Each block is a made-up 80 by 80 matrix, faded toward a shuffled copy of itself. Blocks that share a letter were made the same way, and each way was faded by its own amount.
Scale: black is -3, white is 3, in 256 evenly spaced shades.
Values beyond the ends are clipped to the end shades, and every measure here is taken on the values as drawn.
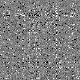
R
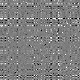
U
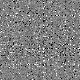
R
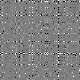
U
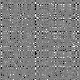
U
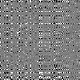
U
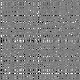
U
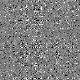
R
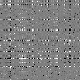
U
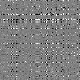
U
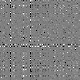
U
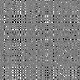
U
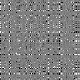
U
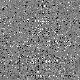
R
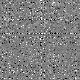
R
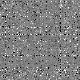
R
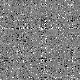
R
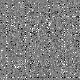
R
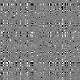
U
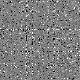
R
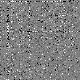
R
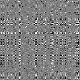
U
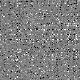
R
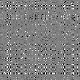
U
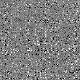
R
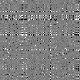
U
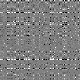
U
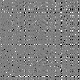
U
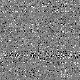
R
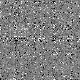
R
